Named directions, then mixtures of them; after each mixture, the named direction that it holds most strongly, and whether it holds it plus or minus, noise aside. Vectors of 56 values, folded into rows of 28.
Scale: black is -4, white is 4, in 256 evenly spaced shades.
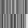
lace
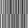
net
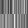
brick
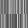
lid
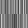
lid, plus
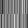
net, minus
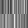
brick, plus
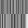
lace, plus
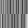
net, plus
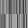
lid, minus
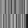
lace, minus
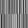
lid, minus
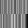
lace, minus
